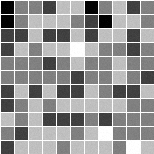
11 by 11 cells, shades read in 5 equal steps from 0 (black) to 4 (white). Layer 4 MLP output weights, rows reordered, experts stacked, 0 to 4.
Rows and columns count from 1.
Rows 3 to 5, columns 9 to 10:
3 1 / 2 1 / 3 2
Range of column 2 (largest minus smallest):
2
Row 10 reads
2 1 3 3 3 2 3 4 2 2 2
